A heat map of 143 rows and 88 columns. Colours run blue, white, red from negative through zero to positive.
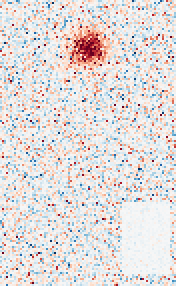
No single row or column stands out from its neighbours. Neither half mirrors the other. No overall slope runs across the table. In the bottom right lies a patch that is calmer than the rest. The distribution is heavy-tailed on both sides. A single bump stands in the top middle.
